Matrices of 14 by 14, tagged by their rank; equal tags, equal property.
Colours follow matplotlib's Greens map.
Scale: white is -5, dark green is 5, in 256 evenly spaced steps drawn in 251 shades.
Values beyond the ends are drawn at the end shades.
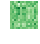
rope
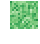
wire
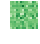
rope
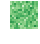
wire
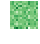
rope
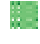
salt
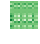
salt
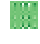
salt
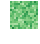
wire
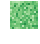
wire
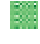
salt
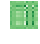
salt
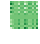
salt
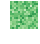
wire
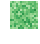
wire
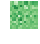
rope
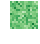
wire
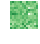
rope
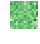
rope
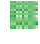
salt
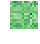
rope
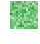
wire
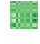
salt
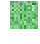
rope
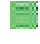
salt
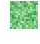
wire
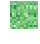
rope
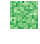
wire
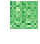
rope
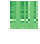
salt
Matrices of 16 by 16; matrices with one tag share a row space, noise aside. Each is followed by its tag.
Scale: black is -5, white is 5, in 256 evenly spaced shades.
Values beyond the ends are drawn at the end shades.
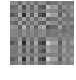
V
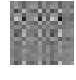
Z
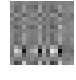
Z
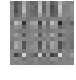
Z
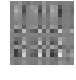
Z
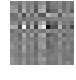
V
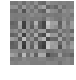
V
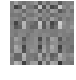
Z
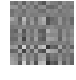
V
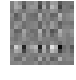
Z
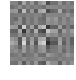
V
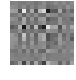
V
